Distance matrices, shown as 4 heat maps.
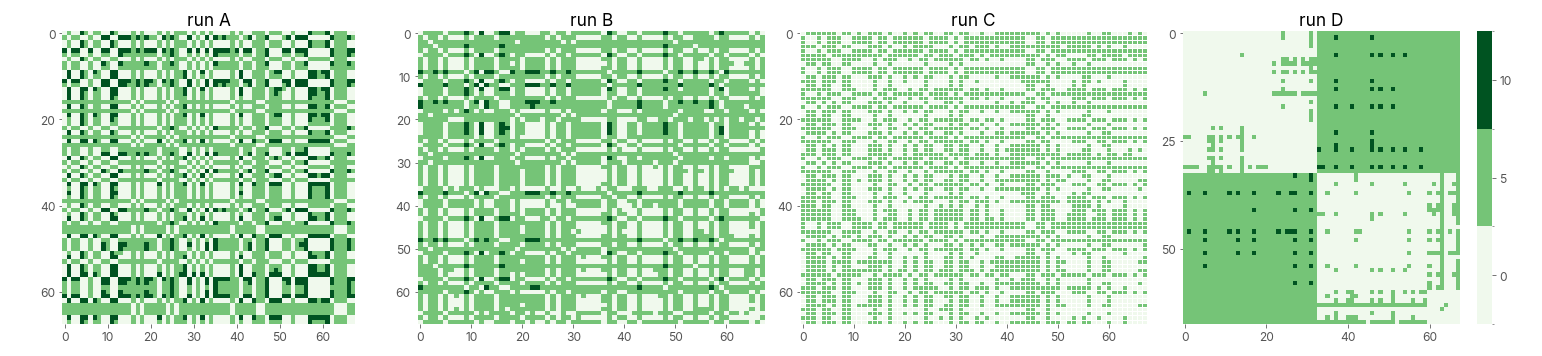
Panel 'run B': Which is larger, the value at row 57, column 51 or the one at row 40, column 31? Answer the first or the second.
the second
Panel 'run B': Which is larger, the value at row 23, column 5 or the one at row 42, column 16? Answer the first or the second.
the second
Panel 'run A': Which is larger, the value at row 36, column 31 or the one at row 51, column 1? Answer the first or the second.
the second
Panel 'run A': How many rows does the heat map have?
68
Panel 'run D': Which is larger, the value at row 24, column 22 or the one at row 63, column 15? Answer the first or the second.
the second
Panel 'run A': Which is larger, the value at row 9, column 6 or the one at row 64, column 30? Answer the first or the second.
the second
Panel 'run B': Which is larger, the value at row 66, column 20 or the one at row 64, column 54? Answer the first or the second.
the second
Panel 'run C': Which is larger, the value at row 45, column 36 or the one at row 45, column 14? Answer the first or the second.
the first
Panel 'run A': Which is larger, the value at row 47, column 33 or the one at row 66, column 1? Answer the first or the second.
the second
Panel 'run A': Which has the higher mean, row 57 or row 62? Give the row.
57
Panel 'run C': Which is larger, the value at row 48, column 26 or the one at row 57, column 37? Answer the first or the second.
the first
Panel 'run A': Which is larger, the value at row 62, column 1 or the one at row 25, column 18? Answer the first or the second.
the first
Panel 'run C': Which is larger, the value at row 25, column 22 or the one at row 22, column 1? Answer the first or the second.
the second
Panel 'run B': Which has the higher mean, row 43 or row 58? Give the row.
43
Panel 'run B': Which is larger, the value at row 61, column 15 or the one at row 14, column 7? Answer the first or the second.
the second
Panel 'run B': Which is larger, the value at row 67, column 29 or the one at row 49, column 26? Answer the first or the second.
the second
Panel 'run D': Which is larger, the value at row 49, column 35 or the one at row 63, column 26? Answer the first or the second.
the second
